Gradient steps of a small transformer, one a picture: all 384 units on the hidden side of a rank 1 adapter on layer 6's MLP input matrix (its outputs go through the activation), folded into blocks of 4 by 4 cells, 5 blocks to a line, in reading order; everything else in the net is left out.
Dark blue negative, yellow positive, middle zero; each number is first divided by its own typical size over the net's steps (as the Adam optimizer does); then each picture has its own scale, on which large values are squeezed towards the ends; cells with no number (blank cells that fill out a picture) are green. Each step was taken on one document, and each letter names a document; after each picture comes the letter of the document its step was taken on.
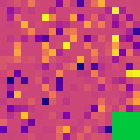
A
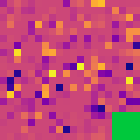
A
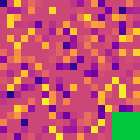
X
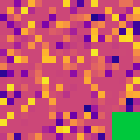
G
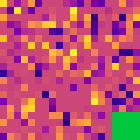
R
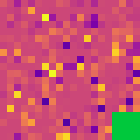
A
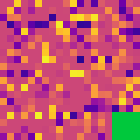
G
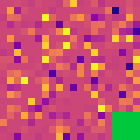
A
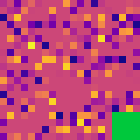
G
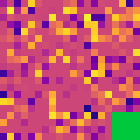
G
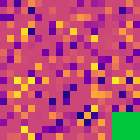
X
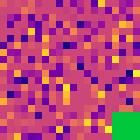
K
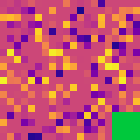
X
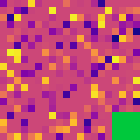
X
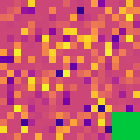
X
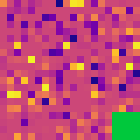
A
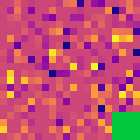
A
